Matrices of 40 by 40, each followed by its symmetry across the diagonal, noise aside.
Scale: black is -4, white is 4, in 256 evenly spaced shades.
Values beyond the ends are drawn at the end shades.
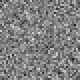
symmetric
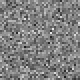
neither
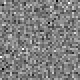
antisymmetric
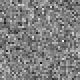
antisymmetric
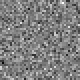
antisymmetric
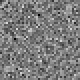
symmetric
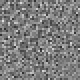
symmetric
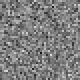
neither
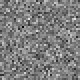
neither
